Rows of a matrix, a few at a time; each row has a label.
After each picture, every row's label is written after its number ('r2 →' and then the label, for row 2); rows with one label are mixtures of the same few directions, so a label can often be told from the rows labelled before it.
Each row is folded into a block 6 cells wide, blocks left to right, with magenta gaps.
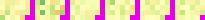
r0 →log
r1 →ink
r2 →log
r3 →ink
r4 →log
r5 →ink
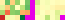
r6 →log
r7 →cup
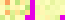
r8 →ink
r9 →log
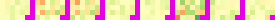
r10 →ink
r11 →ink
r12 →ink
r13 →ink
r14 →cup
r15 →log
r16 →cup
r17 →log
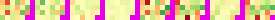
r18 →ink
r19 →ink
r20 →cup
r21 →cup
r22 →ink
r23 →cup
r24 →log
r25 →cup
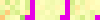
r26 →log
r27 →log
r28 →cup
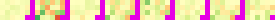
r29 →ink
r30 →log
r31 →cup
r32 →log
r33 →ink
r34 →cup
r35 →log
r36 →cup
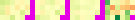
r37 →cup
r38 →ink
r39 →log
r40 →cup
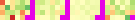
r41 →cup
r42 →ink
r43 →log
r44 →log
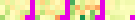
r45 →log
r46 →log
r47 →cup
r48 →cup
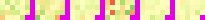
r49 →log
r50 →log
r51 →cup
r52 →ink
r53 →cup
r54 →ink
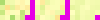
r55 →cup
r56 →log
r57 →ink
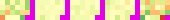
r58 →log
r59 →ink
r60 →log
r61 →cup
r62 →log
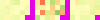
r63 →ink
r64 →ink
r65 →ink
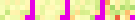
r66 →log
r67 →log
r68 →log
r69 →cup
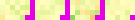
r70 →log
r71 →cup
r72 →log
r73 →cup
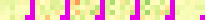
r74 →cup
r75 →cup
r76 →ink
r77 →ink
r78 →ink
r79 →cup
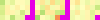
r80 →cup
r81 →log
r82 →ink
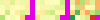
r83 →log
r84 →log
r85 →log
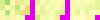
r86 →ink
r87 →log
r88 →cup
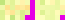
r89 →cup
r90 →ink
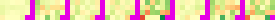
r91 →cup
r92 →cup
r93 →log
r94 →log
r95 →log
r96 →cup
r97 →cup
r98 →log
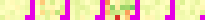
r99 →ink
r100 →ink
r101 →ink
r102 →cup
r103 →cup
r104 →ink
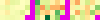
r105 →ink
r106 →cup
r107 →ink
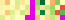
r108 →ink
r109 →ink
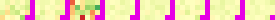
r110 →log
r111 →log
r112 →cup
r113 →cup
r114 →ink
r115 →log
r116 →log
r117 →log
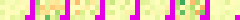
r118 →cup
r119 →cup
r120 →ink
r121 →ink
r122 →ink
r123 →ink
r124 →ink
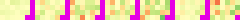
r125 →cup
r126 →log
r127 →cup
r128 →ink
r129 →log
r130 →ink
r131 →ink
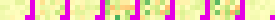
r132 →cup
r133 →ink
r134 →cup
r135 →cup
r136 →ink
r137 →cup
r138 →ink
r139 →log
